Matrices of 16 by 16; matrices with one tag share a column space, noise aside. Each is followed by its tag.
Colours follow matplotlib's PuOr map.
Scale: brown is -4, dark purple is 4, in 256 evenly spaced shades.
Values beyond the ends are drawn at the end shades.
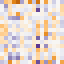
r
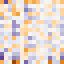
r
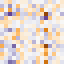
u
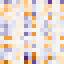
r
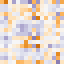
r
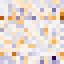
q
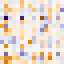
q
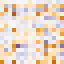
u
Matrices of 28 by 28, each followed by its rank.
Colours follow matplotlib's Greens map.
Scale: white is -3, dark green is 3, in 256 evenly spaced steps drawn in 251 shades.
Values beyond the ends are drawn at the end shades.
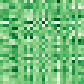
three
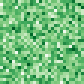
full rank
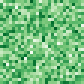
full rank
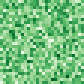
full rank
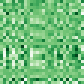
three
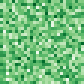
full rank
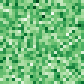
full rank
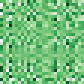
three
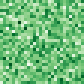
full rank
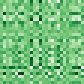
three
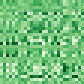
three
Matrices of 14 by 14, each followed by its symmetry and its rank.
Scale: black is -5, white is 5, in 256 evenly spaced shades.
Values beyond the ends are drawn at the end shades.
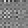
neither, rank two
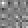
symmetric, rank two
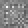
symmetric, rank three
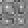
symmetric, rank two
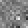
symmetric, rank three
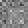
symmetric, rank three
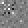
symmetric, rank three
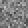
neither, full rank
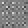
symmetric, rank two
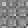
symmetric, rank two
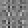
neither, rank two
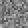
neither, full rank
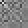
symmetric, rank three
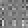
neither, rank two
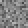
neither, full rank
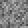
neither, full rank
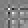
symmetric, rank two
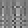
neither, rank two
